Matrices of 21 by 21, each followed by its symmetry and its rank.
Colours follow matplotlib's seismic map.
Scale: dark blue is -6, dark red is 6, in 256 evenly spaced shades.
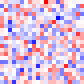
neither, full rank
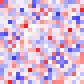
symmetric, full rank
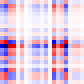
neither, rank one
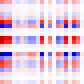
neither, rank one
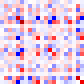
symmetric, rank three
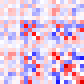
symmetric, rank three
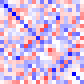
symmetric, full rank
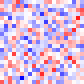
neither, full rank
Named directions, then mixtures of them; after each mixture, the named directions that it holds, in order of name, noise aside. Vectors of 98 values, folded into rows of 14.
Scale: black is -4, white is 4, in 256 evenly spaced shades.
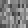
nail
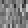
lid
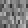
lid, nail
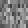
nail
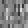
lid, nail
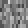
nail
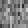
lid, nail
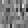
lid, nail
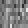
lid, nail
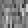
lid, nail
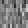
lid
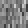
lid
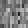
lid, nail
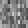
nail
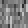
lid, nail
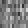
lid, nail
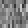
lid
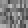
nail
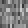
lid, nail
